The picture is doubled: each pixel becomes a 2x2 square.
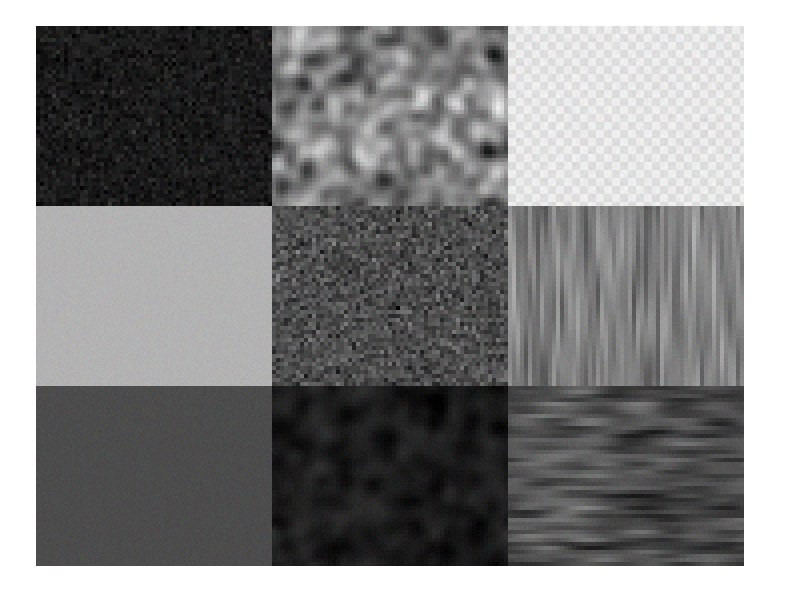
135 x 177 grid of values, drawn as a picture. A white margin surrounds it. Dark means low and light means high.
It is made of 3 by 3 panels. Panel 1,1: very low, fine-grained, faint in contrast. Panel 1,2: middling, blotchy, strong in contrast. Panel 1,3: very high, checkered, faint in contrast. Panel 2,1: high, flat. Panel 2,2: low, fine-grained. Panel 2,3: middling, streaked downward. Panel 3,1: low, flat. Panel 3,2: very low, blotchy, faint in contrast. Panel 3,3: low, streaked across.
